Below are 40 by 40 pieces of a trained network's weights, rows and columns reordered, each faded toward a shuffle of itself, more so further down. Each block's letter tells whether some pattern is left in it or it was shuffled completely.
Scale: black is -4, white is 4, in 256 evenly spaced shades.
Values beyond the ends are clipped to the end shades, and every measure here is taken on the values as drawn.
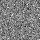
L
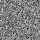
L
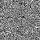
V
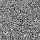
L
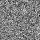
L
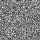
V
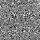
V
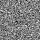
L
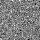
L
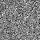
L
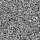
L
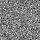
L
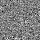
L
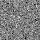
L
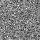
L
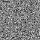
V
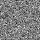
L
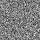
L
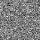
V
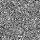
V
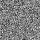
L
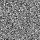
L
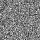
L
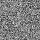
L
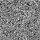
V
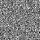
V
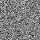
V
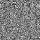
V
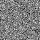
L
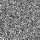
L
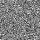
V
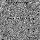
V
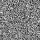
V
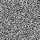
V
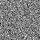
L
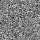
V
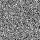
L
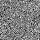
L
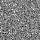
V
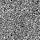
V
